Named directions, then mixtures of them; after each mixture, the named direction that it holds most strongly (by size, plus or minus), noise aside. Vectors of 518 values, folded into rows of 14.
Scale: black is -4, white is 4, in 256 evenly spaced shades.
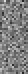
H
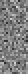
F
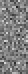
F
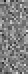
H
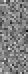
H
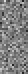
H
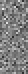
H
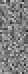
H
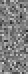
F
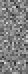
F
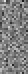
H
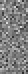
H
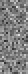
F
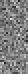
F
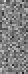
H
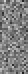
H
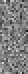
H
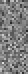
H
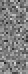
F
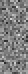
F
